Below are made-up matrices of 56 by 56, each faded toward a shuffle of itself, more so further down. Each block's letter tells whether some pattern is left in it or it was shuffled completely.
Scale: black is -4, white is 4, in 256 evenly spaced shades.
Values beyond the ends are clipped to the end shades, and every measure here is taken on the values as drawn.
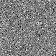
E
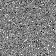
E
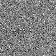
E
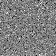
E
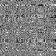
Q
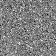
E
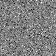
E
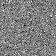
E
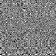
Q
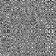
Q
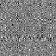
Q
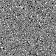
E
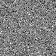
E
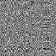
Q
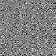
Q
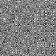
Q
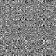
Q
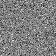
E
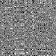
Q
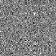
Q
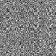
Q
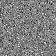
E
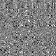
Q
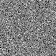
E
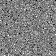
E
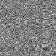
Q
